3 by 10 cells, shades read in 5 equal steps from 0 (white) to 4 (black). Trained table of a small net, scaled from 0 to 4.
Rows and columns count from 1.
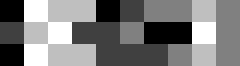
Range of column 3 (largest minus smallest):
1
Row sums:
20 22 20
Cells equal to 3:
7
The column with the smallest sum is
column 2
